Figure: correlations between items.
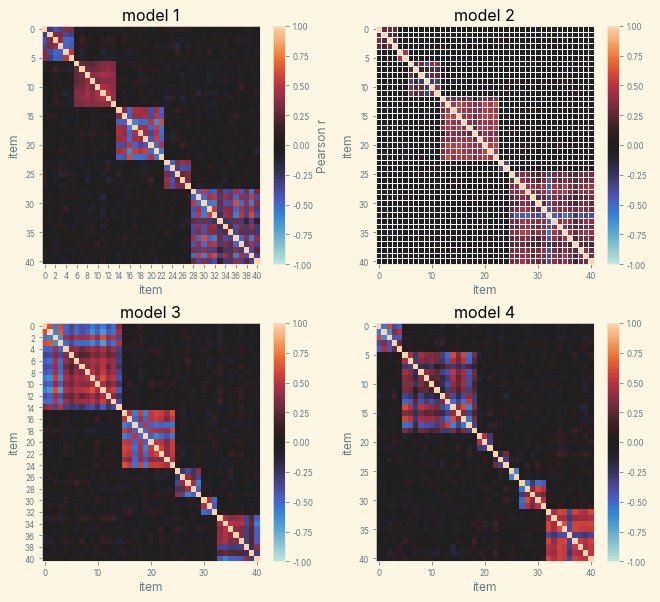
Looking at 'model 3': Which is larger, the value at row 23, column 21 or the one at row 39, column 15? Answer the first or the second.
the first
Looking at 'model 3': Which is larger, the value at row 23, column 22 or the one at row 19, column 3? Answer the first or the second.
the first
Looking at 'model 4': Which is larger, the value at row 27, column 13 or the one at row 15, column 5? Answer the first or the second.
the second
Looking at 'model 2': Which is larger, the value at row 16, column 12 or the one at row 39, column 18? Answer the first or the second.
the first
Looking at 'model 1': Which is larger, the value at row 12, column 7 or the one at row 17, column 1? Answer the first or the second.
the first
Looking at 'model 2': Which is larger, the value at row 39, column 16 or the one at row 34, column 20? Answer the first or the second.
the second
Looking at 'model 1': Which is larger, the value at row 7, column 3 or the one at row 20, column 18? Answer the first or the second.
the first
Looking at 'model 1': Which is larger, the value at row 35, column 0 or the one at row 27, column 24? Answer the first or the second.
the first
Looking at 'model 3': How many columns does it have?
41
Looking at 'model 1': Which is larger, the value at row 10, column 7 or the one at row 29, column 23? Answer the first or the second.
the first
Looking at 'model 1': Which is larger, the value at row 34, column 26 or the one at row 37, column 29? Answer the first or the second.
the second
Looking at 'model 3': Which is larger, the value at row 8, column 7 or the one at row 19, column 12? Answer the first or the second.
the first
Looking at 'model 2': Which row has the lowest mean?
32
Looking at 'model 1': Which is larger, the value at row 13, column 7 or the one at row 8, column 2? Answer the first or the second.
the first
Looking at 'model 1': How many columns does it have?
41
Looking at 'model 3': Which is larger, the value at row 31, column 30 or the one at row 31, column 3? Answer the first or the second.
the first
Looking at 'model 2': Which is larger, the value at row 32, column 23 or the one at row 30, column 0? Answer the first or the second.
the first
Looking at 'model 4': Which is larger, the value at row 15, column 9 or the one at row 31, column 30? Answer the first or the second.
the second
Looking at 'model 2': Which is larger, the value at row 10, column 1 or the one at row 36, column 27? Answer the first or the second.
the second
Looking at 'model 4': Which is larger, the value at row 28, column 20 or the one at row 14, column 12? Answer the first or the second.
the first
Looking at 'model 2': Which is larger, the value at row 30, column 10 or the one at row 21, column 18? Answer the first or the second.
the second
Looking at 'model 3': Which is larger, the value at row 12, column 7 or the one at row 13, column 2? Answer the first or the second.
the second
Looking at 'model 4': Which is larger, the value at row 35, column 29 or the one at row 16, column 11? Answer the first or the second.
the second
